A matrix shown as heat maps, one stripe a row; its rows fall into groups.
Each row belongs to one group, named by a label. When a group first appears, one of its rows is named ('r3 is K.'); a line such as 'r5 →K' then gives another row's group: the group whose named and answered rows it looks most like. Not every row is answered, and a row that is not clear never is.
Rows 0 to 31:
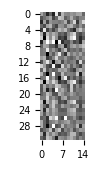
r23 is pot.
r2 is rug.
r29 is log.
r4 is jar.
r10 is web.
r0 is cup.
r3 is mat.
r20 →mat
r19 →cup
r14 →jar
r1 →mat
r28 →pot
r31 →mat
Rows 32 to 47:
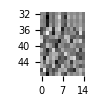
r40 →mat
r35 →web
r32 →web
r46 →jar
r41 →pot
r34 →web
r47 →web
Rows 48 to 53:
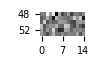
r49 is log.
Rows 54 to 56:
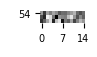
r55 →mat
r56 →log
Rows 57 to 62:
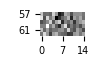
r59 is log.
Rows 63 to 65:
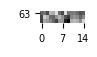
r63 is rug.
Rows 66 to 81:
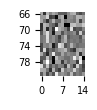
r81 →cup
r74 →mat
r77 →log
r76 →pot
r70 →cup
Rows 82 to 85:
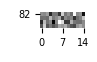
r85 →jar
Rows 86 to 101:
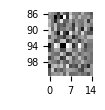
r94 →mat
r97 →mat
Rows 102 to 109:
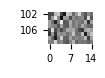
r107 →rug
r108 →pot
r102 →mat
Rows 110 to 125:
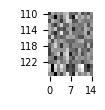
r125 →web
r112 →mat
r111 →web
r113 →pot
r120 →log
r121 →web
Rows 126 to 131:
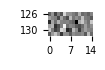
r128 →rug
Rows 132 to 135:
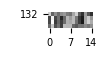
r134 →jar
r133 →jar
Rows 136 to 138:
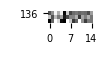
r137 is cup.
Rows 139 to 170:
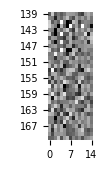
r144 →pot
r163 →jar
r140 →web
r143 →web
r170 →log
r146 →pot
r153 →jar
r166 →cup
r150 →web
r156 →cup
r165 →web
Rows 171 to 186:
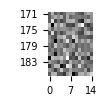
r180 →cup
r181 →web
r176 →jar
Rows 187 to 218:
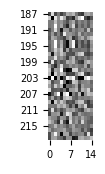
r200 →pot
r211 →jar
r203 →jar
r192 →cup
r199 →jar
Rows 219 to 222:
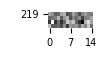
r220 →log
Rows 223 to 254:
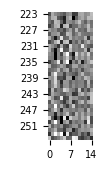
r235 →log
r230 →log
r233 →web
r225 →mat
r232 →pot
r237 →log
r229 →pot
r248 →web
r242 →cup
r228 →mat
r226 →log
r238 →mat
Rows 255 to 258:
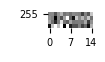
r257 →pot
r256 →web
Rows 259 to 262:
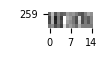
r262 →cup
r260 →cup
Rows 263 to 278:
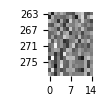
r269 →cup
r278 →pot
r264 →rug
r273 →cup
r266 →mat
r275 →pot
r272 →mat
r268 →log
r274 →jar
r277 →jar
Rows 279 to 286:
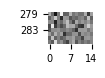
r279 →pot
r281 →web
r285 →jar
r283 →rug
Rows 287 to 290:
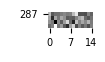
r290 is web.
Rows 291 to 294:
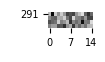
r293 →log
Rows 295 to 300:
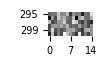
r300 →cup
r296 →rug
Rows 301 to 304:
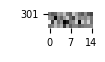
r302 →web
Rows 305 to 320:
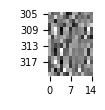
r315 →pot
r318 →log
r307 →web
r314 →pot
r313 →cup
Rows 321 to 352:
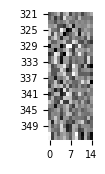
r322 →cup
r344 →web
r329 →mat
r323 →web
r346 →mat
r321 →log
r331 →mat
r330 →web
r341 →mat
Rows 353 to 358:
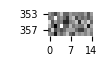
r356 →pot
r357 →jar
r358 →web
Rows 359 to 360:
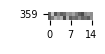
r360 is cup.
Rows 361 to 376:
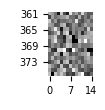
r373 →log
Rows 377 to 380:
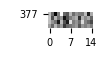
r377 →pot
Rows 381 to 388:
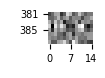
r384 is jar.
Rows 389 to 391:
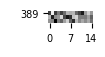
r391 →web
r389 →jar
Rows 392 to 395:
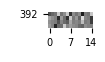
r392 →log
